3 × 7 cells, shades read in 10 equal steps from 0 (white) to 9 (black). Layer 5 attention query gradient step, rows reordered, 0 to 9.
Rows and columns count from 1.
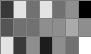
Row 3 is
1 7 4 8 4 5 0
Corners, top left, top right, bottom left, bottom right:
7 9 1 0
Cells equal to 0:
1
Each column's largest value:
7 7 5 8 5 5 9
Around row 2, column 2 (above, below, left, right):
1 7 6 5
